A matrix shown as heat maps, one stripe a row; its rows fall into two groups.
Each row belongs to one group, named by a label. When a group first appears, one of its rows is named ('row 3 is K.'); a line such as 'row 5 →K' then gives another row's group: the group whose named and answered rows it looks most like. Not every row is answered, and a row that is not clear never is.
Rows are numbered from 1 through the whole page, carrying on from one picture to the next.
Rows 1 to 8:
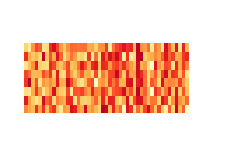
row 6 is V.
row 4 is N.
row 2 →N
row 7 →N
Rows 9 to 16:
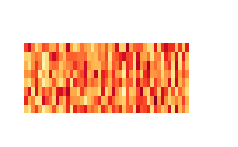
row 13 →V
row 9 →N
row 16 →V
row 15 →N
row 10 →V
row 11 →V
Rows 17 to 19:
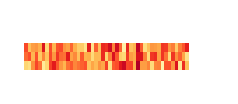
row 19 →V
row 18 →N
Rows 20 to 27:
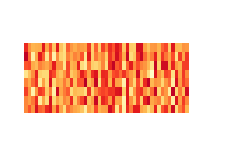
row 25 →N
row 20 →N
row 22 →N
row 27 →N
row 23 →V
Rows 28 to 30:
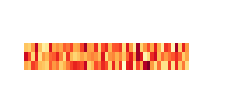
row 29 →N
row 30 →V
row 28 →V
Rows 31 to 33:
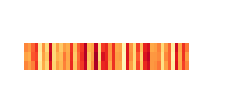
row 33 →V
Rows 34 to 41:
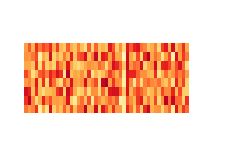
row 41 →V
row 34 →N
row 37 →N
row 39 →N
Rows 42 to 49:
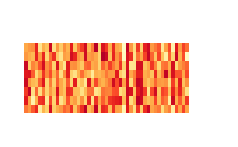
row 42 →V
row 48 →N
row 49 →V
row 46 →N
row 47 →N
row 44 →N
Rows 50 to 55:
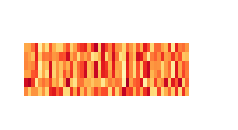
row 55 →V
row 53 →V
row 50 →V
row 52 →V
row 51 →N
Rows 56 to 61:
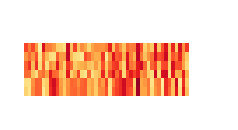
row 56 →N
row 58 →N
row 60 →V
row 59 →N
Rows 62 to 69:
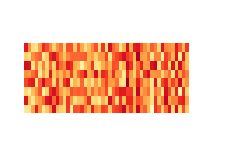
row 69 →V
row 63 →V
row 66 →N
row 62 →N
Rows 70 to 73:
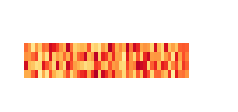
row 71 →V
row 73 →V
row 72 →N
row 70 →N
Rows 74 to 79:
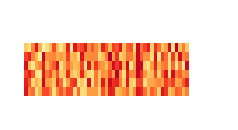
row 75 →N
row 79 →N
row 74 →V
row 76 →N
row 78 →N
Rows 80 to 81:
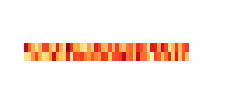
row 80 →N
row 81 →V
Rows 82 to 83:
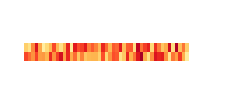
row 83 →N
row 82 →V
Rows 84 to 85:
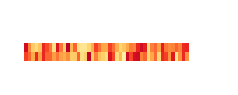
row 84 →N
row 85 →N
